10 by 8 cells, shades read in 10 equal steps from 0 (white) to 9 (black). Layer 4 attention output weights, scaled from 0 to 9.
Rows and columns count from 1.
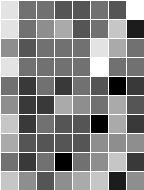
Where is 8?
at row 2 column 8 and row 10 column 7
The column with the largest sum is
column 2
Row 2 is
1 5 4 3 6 5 2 8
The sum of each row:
34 34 34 31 51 39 45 39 44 33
